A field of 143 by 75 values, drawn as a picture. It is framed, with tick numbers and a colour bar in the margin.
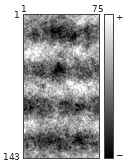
No single row or column stands out from its neighbours. On average the colour sits 50% of the way up the scale. There is no seam. No overall slope runs across the table. Stripes running across repeat 4 times from top to bottom.
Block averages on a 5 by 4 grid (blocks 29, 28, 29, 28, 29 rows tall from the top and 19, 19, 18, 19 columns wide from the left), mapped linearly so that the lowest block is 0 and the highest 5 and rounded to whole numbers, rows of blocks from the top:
2 0 1 3 / 5 3 3 3 / 3 3 5 4 / 2 3 2 3 / 2 0 1 2
